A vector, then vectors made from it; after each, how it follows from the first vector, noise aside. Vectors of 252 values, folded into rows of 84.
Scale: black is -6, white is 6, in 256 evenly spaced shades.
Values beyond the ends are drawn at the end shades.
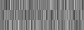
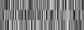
scaled up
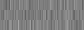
shrunk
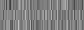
sign-scrambled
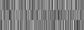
reversed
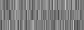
reversed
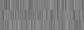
shrunk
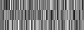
scaled up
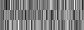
scaled up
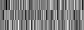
scaled up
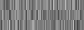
reversed
